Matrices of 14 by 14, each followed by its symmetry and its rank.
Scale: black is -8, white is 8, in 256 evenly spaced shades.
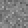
neither, full rank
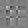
symmetric, rank one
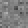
neither, rank three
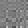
neither, rank two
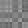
symmetric, rank one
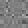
neither, rank three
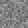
neither, full rank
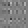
neither, rank two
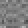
neither, rank three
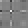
symmetric, rank one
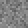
neither, full rank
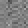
neither, rank three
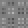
symmetric, rank one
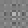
symmetric, rank one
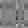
neither, rank two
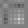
symmetric, rank one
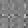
neither, rank two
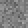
neither, full rank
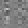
neither, rank two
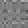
neither, rank two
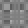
symmetric, rank one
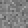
neither, full rank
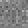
neither, rank three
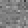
neither, rank three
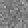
neither, full rank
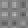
symmetric, rank one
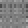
neither, rank two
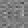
neither, rank three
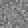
neither, full rank
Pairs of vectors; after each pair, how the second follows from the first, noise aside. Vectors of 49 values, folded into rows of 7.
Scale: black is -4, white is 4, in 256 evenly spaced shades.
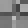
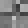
copied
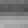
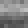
negated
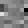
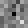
shuffled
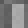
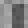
negated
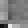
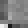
negated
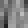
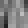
copied
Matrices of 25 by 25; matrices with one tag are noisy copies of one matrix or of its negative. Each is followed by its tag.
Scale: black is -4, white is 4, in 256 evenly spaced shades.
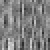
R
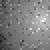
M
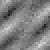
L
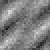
L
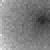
M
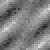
L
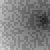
M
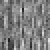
R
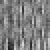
R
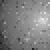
M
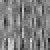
R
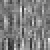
R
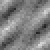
L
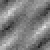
L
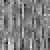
R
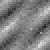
L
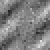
L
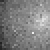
M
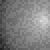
M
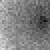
M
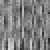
R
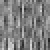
R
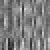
R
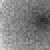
M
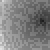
M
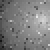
M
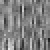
R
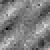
L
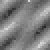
L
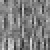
R
